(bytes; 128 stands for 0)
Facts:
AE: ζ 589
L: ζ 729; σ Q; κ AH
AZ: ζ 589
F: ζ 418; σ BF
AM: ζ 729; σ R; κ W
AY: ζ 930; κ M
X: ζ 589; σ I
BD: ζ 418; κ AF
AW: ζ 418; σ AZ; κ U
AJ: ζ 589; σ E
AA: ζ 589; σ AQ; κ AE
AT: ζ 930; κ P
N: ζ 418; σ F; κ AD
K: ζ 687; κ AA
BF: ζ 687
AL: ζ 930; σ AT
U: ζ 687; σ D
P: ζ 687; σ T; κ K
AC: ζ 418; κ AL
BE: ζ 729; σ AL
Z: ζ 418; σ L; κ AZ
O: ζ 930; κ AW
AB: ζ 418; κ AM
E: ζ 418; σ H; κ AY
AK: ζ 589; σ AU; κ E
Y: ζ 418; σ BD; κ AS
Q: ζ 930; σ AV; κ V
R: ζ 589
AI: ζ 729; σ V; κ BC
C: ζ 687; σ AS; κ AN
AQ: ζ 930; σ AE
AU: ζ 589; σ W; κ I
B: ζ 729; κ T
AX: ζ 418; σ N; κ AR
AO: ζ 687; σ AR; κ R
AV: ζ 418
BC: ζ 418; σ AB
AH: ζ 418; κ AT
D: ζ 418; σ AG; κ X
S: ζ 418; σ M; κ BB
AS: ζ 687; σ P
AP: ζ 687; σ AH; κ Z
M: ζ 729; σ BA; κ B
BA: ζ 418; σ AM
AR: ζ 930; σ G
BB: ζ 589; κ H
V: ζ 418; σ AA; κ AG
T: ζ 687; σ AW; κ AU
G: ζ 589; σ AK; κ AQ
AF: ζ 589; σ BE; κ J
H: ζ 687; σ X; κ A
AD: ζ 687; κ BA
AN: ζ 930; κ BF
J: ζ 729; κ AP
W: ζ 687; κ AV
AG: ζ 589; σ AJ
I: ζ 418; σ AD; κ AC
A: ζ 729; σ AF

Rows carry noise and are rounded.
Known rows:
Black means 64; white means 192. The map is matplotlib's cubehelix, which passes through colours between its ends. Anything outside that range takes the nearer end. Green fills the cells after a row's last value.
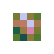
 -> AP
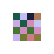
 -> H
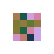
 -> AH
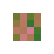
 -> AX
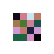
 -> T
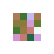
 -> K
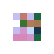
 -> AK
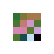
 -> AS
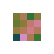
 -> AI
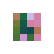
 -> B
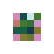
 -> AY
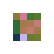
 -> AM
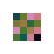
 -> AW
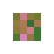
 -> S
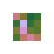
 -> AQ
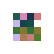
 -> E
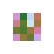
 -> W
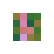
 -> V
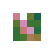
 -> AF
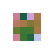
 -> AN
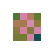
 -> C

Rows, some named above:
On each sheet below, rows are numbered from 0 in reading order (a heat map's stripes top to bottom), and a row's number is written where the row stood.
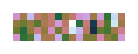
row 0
BB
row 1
U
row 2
AU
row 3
W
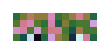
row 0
AS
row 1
V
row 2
M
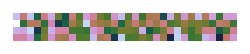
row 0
AK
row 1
AA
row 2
AD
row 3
AC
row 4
Z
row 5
AT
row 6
BB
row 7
AZ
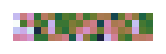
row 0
G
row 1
AL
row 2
L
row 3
BE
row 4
AL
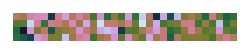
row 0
J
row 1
AV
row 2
AO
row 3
AR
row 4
W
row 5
I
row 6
Q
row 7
AQ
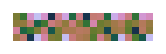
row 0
AC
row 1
AV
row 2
D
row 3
AB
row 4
BD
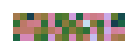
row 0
A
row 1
V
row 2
BF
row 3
AA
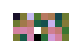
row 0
P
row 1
BA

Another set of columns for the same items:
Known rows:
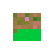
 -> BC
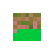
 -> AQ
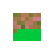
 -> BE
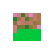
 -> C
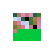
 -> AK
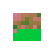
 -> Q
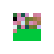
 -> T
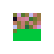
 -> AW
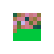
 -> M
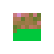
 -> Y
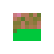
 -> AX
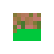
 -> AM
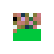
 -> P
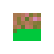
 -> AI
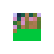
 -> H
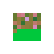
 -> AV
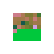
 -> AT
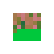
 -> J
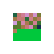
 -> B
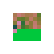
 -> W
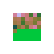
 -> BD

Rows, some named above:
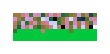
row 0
I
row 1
AK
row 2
G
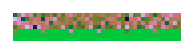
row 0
AU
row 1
AZ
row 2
AD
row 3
BF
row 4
AW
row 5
AL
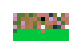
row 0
D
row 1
P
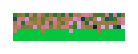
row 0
AZ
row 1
AA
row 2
AY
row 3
AR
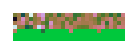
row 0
AS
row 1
D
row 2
U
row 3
AA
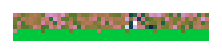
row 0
AP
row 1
AC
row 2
A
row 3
BB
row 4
E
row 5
AH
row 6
L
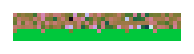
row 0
AF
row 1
AO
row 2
AW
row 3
K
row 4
AR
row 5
AQ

